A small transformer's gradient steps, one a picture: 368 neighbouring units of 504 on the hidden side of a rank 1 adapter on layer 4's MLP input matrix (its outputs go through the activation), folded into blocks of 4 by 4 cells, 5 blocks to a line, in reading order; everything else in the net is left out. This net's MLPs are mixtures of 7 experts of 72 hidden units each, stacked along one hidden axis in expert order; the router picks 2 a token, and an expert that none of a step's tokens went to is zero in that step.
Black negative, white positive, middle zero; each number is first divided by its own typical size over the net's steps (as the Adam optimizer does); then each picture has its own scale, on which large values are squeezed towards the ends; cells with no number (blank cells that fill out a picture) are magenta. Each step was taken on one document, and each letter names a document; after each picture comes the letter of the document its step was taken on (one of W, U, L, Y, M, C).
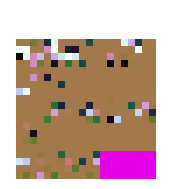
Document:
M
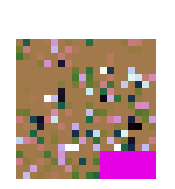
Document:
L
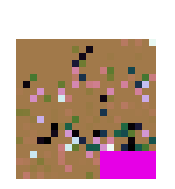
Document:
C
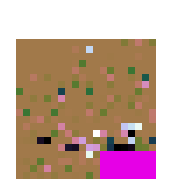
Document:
C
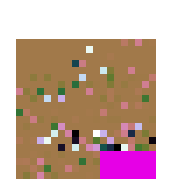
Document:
C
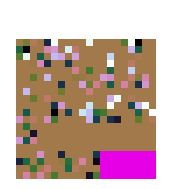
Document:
M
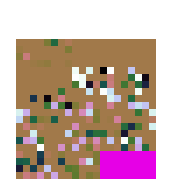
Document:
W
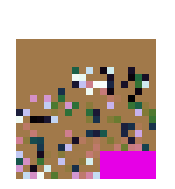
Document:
W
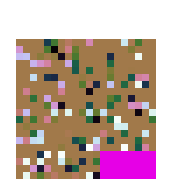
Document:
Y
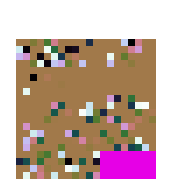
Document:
M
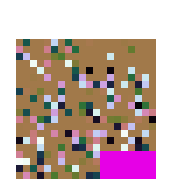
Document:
W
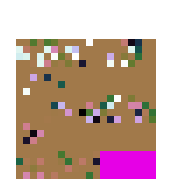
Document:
M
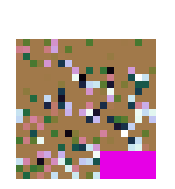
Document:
L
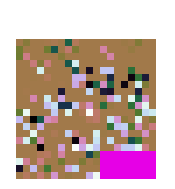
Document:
W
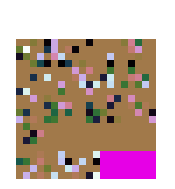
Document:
M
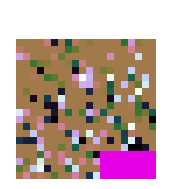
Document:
Y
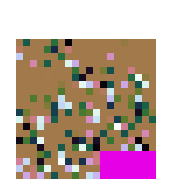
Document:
W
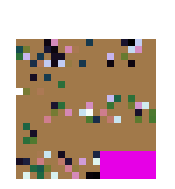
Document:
M
